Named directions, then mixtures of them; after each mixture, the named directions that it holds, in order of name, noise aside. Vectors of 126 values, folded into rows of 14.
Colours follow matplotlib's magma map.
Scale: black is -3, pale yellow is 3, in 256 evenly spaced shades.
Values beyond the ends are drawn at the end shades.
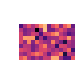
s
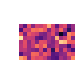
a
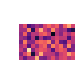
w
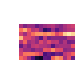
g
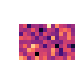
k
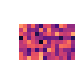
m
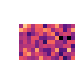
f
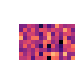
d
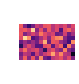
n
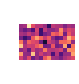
n, w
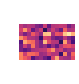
d, g, m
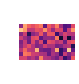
f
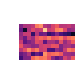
g, m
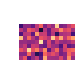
k, m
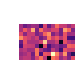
d, n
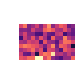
g, k, m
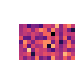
d, w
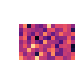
k, m, w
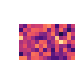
a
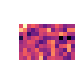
a, f, m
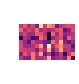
d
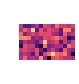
d, n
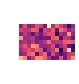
a, f, k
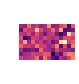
a, n, s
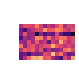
g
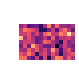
d, g, k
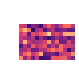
g, m, w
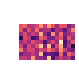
d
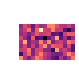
a, f, w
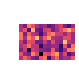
d, w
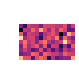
a, d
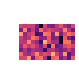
d, m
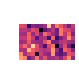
k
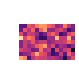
a, s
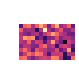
f, s
